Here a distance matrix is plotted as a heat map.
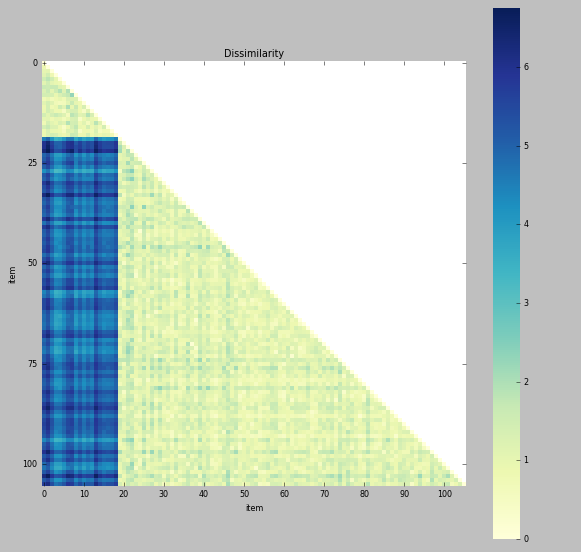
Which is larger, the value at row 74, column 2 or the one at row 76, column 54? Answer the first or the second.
the first
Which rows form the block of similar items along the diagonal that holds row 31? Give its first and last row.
19 to 105
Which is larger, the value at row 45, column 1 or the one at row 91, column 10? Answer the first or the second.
the first
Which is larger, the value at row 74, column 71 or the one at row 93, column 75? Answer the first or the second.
the first
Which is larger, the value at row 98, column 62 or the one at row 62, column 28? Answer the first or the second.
the first
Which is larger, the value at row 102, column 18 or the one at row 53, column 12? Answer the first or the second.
the first
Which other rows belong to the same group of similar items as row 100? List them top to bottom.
19, 20, 21, 22, 23, 24, 25, 26, 27, 28, 29, 30, 31, 32, 33, 34, 35, 36, 37, 38, 39, 40, 41, 42, 43, 44, 45, 46, 47, 48, 49, 50, 51, 52, 53, 54, 55, 56, 57, 58, 59, 60, 61, 62, 63, 64, 65, 66, 67, 68, 69, 70, 71, 72, 73, 74, 75, 76, 77, 78, 79, 80, 81, 82, 83, 84, 85, 86, 87, 88, 89, 90, 91, 92, 93, 94, 95, 96, 97, 98, 99, 101, 102, 103, 104, 105
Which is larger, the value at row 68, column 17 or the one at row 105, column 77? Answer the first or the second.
the first
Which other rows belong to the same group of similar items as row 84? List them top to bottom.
19, 20, 21, 22, 23, 24, 25, 26, 27, 28, 29, 30, 31, 32, 33, 34, 35, 36, 37, 38, 39, 40, 41, 42, 43, 44, 45, 46, 47, 48, 49, 50, 51, 52, 53, 54, 55, 56, 57, 58, 59, 60, 61, 62, 63, 64, 65, 66, 67, 68, 69, 70, 71, 72, 73, 74, 75, 76, 77, 78, 79, 80, 81, 82, 83, 85, 86, 87, 88, 89, 90, 91, 92, 93, 94, 95, 96, 97, 98, 99, 100, 101, 102, 103, 104, 105
